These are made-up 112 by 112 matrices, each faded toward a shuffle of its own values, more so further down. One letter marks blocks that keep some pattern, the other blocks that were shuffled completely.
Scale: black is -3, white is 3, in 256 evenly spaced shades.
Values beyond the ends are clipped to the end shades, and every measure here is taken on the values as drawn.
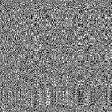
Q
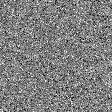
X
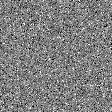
X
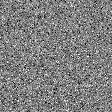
X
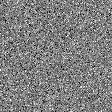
X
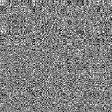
Q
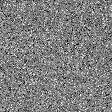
X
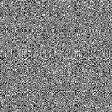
Q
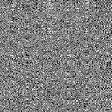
Q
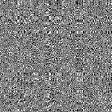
Q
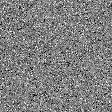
X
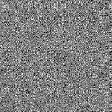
Q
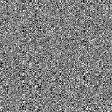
Q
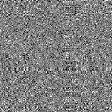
Q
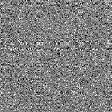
Q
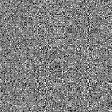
Q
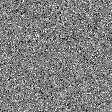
X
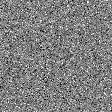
X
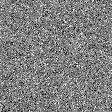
X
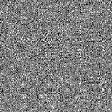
Q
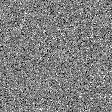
X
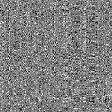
Q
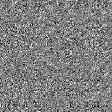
Q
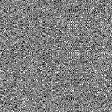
Q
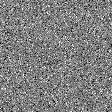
X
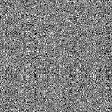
Q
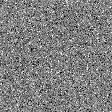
X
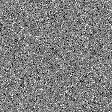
X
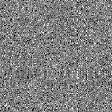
Q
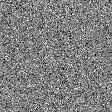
X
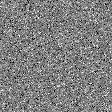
X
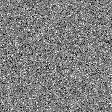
X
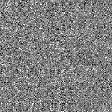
Q
